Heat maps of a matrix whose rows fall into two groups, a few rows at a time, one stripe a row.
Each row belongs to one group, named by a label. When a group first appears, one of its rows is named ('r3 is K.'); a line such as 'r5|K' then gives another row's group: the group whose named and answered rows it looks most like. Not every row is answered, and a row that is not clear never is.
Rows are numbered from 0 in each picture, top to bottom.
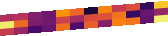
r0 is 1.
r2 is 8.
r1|8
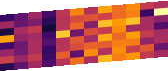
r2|1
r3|8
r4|1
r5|1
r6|8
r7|1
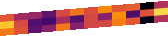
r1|8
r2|8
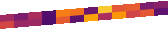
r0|1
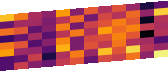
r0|8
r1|1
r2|8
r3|1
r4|8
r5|8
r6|1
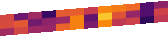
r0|1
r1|1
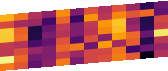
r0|8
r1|8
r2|8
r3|8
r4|8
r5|1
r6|8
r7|8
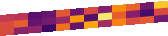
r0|8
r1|1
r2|8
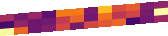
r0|1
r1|1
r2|8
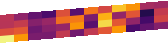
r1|1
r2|1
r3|8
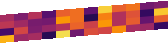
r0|1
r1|1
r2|1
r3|8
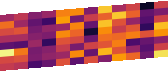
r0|1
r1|8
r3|1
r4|1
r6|1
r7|8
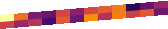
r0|8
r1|8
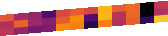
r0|1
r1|1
